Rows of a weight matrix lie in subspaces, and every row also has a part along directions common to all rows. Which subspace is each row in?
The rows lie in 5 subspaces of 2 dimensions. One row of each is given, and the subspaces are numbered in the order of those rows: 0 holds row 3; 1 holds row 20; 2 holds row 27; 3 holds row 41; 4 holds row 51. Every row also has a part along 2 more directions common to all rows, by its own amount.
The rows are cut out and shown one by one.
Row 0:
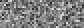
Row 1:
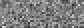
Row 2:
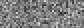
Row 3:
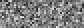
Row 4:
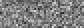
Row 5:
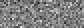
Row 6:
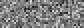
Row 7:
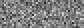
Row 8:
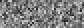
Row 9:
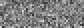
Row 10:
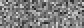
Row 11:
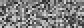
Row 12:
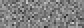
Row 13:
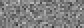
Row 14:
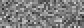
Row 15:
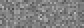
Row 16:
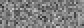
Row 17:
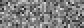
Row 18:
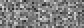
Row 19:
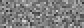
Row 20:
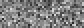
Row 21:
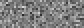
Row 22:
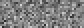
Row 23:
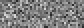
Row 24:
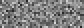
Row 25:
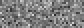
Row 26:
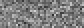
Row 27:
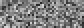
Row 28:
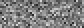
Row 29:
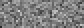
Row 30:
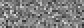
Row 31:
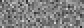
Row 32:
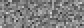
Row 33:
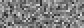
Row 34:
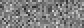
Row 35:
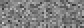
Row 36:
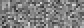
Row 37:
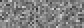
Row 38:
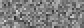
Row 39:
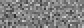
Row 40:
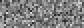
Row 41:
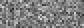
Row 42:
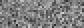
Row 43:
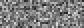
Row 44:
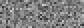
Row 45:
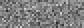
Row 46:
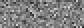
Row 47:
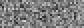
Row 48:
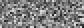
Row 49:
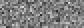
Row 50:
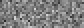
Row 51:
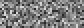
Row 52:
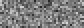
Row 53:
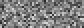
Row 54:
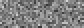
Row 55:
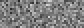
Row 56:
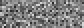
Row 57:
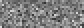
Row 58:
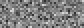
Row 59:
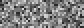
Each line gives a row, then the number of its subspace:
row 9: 2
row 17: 4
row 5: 1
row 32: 0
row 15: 3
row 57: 0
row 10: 3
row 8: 0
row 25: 1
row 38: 2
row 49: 4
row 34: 3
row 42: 1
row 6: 3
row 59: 4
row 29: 0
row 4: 1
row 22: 2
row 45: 3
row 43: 3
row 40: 0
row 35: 2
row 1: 2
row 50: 2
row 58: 3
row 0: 0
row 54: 1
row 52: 1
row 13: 1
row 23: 4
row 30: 4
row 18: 3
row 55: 1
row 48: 0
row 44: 3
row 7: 4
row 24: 4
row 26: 1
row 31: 4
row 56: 2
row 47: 3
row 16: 3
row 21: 0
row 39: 4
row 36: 2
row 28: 1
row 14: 2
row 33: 4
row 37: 0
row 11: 2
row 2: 3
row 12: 4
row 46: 1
